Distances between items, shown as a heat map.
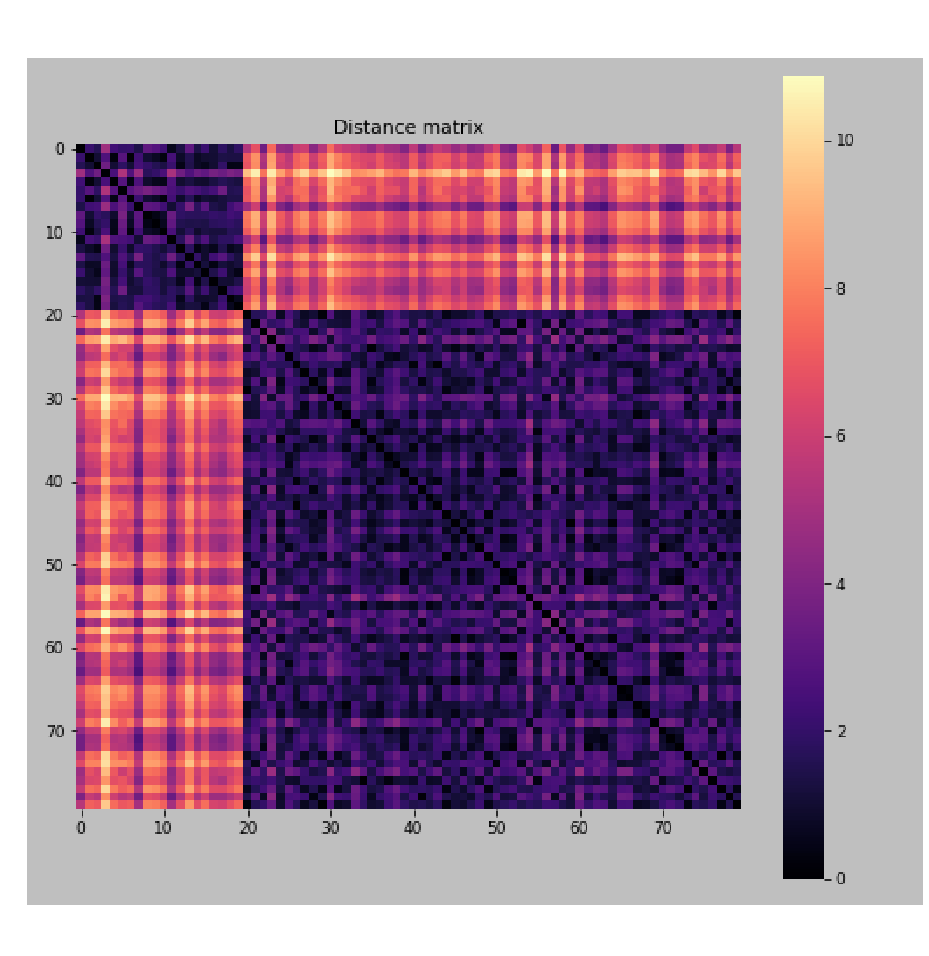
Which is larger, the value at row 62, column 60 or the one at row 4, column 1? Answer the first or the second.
the first
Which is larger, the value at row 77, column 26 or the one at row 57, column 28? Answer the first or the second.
the first
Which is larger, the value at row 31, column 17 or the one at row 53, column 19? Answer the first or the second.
the second
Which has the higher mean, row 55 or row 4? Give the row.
4
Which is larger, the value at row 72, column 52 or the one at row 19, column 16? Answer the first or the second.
the second
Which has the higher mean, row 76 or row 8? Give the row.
8
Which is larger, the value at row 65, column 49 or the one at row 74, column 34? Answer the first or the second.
the first
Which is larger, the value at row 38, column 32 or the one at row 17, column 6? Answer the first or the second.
the first
